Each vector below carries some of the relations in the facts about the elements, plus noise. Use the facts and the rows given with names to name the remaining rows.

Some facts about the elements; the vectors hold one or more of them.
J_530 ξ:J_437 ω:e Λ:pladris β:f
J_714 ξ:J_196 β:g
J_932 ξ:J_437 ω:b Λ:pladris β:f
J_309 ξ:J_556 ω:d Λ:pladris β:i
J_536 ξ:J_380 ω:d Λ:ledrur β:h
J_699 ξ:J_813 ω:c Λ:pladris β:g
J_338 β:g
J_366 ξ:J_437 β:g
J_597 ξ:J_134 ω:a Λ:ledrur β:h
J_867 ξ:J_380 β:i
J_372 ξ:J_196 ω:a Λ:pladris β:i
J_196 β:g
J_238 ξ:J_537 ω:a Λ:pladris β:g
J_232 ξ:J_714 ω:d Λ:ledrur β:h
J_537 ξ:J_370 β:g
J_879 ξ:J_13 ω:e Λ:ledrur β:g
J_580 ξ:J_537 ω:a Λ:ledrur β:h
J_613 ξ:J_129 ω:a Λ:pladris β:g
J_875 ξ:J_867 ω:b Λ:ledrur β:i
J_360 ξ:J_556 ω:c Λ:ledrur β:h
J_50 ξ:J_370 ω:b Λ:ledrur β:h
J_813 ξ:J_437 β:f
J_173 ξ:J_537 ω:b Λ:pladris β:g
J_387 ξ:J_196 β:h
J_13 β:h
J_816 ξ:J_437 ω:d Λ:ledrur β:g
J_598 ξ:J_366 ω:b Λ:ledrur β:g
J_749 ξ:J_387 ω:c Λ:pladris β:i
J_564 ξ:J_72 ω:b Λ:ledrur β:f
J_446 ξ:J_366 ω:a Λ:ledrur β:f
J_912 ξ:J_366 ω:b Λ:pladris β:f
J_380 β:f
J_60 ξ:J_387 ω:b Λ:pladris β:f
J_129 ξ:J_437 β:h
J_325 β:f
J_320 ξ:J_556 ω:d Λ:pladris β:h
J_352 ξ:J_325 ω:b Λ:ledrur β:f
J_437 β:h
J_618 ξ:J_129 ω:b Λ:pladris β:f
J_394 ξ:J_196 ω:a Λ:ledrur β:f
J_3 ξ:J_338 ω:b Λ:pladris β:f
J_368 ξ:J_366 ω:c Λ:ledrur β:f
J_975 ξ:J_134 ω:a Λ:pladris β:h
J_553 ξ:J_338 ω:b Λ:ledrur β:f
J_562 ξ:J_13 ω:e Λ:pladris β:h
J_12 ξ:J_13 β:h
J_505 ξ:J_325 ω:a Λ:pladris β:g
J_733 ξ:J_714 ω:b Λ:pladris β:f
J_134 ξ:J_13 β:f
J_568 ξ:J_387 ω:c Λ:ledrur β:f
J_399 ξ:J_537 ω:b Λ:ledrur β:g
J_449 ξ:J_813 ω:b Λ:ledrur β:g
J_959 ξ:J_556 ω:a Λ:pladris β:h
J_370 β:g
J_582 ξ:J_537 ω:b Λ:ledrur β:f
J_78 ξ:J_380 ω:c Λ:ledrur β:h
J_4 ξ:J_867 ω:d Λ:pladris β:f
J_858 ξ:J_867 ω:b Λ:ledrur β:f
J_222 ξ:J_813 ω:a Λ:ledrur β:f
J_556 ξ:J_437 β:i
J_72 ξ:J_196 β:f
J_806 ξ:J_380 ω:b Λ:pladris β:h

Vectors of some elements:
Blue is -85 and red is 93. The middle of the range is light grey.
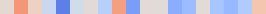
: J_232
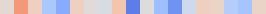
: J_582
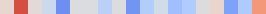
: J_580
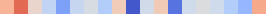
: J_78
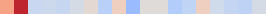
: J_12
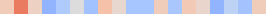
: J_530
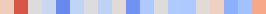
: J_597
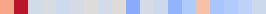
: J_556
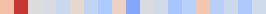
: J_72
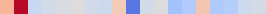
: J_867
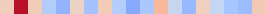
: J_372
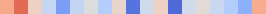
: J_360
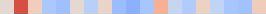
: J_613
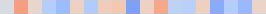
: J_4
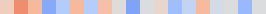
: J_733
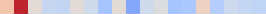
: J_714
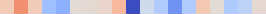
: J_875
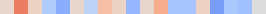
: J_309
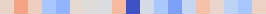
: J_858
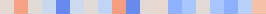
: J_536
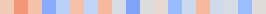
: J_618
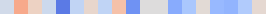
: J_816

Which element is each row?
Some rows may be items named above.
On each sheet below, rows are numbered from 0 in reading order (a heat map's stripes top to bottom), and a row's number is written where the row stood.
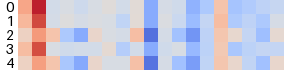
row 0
J_556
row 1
J_813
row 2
J_564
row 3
J_366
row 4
J_564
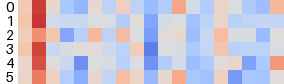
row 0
J_975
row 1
J_338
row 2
J_3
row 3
J_380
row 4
J_580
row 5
J_309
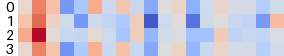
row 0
J_173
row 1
J_568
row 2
J_387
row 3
J_173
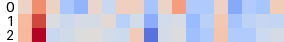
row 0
J_320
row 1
J_366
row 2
J_867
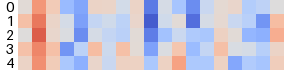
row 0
J_399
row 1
J_368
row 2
J_394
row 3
J_806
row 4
J_320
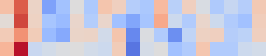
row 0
J_562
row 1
J_505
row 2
J_50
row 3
J_867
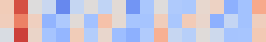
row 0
J_597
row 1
J_530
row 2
J_238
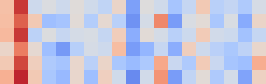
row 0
J_325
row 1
J_699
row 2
J_134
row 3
J_879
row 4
J_959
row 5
J_749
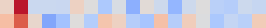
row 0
J_537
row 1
J_562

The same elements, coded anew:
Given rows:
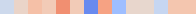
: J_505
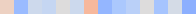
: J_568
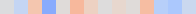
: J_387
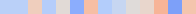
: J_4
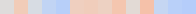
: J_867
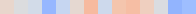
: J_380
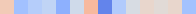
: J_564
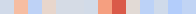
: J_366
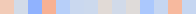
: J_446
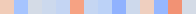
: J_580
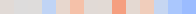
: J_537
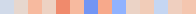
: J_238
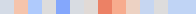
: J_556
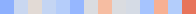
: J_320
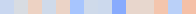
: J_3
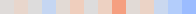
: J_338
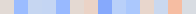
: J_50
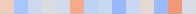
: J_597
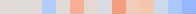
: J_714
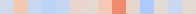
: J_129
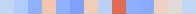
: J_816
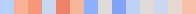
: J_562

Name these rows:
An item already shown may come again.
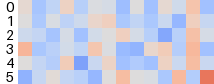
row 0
J_399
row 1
J_78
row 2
J_360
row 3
J_394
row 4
J_875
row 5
J_320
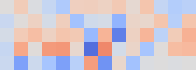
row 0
J_867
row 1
J_3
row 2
J_372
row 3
J_613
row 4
J_536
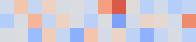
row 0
J_366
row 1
J_806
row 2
J_368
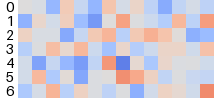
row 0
J_368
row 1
J_309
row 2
J_72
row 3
J_173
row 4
J_232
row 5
J_556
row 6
J_806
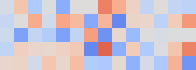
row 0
J_556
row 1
J_975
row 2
J_536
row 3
J_959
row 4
J_879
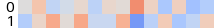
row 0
J_813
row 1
J_749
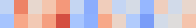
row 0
J_530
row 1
J_699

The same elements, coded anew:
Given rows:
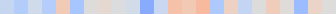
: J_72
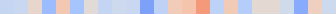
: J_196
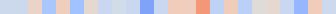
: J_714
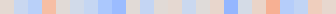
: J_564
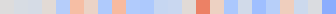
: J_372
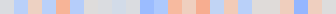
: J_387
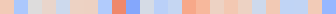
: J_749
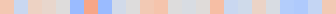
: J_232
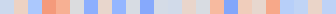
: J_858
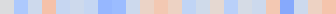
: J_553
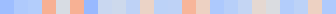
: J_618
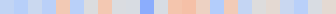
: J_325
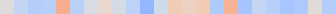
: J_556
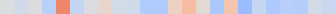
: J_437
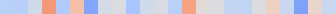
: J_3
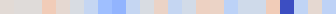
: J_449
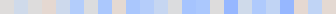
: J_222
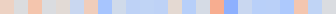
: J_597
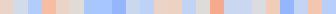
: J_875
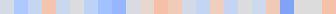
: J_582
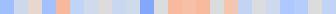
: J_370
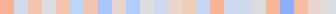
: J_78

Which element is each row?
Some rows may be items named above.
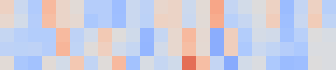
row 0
J_875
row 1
J_875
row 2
J_813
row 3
J_813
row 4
J_530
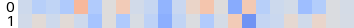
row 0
J_813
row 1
J_394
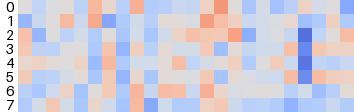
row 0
J_372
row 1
J_173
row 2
J_879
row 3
J_368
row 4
J_816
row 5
J_368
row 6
J_4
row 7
J_613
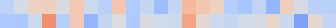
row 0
J_975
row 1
J_3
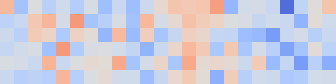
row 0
J_879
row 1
J_806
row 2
J_959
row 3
J_366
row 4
J_309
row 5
J_813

